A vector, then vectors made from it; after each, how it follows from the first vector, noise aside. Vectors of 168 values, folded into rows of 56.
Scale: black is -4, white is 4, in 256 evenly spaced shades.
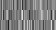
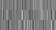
shrunk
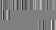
partly zeroed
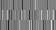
partly zeroed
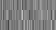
shrunk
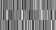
copied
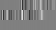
partly zeroed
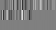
partly zeroed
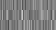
shrunk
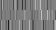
partly zeroed
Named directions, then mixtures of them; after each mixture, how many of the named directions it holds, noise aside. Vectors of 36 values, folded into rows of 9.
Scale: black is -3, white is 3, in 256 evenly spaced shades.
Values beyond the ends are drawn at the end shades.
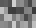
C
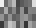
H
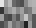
two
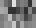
two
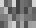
two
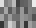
one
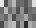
one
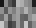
one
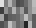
two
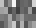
two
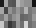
one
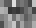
two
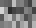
one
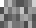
two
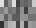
one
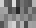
two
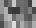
two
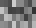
one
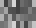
two
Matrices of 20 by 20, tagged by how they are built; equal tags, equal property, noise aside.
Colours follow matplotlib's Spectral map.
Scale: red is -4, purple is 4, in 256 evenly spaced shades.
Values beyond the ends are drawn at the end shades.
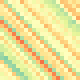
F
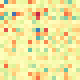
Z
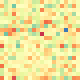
Z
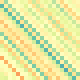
F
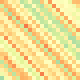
F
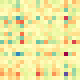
Z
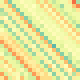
F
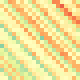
F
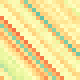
F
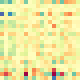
Z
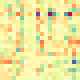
Z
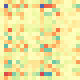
Z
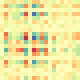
Z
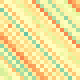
F
